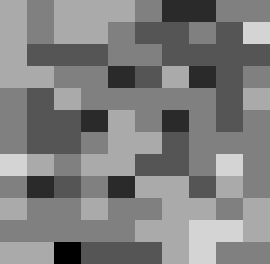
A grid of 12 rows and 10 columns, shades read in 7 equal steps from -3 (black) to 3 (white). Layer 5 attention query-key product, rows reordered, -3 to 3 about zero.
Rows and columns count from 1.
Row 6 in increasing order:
-2 -2 -1 -1 -1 0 0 0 0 1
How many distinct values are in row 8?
4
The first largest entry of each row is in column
1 10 1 1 3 5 5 1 6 1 8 8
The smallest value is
-3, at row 12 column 3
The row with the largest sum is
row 11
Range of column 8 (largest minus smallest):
4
